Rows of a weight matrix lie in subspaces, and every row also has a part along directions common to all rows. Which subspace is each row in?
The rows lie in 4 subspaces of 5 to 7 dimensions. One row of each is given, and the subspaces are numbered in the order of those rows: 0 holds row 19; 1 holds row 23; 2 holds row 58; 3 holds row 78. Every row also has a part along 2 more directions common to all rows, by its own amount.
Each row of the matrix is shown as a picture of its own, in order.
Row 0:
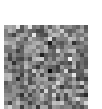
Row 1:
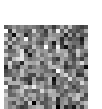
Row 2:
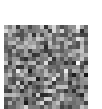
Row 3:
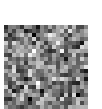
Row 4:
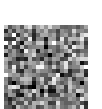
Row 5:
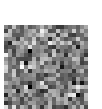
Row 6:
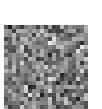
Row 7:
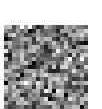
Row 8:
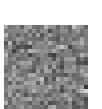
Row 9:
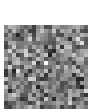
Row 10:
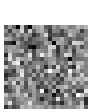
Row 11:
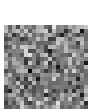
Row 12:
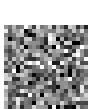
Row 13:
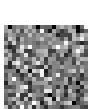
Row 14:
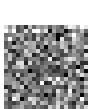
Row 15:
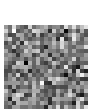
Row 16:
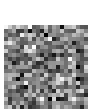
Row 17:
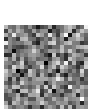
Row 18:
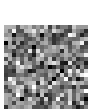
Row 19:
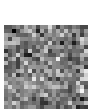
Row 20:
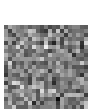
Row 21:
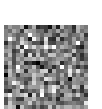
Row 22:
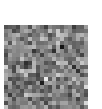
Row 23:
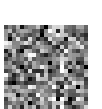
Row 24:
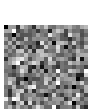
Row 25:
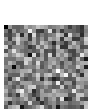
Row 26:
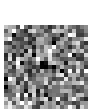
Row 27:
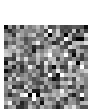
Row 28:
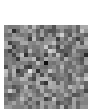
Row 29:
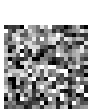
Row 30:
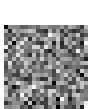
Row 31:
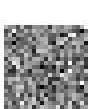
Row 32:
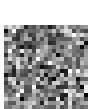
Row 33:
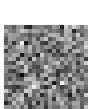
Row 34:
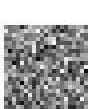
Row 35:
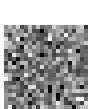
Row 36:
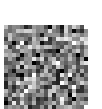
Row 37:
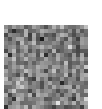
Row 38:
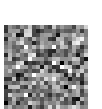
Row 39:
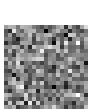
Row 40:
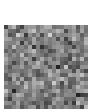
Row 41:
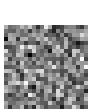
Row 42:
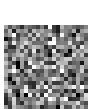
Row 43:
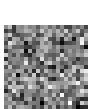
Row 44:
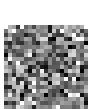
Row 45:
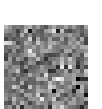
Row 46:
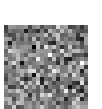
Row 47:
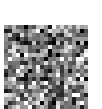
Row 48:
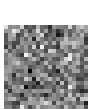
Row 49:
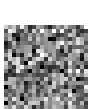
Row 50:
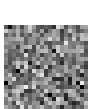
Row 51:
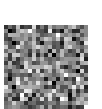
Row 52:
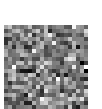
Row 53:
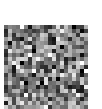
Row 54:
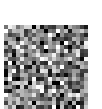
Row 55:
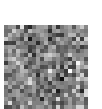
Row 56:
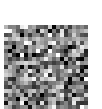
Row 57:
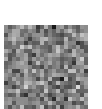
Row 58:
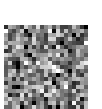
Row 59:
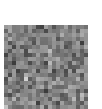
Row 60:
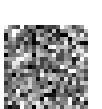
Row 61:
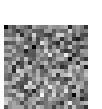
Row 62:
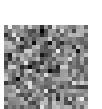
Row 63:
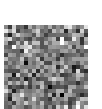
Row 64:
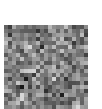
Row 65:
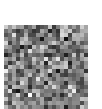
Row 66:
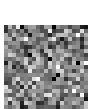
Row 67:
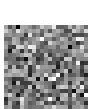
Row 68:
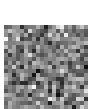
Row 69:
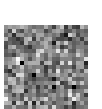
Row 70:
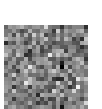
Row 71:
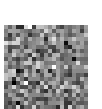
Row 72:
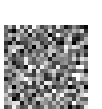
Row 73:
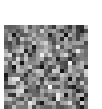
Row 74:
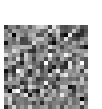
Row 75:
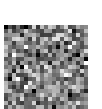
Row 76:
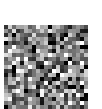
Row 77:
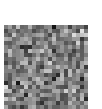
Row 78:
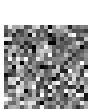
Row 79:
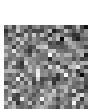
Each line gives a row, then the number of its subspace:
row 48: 0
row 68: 1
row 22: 0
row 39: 2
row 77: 3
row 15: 0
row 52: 0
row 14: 0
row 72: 2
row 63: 0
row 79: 0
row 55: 1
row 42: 1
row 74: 3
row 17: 3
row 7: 1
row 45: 1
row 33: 2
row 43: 0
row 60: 1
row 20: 2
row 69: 2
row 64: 0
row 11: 3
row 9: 3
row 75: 2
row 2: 3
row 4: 2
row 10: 1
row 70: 1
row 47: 3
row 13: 1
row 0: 1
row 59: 3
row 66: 3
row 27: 3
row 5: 1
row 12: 2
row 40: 0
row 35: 1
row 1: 2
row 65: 3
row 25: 2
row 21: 2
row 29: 3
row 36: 2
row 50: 1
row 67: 3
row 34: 0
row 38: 2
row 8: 0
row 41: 1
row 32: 3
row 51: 2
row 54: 2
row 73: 1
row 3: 0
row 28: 3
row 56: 3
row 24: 2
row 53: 0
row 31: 2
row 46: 0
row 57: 1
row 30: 2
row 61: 2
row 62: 1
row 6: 1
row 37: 3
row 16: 1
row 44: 3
